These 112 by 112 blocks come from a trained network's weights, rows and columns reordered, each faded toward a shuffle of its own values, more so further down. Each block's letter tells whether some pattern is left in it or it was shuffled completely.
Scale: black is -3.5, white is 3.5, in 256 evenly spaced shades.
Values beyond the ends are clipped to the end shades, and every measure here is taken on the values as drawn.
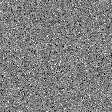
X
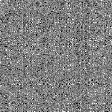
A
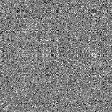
A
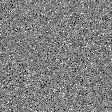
X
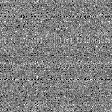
A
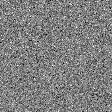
X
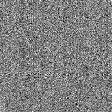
A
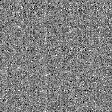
A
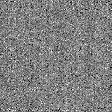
A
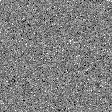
X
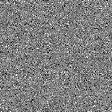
A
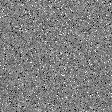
X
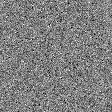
X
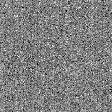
A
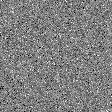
X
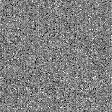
A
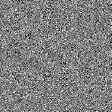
A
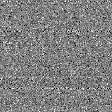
A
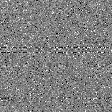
A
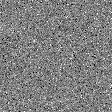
X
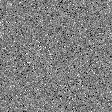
X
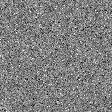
X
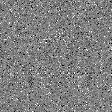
A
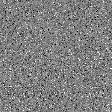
A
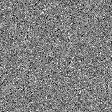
A
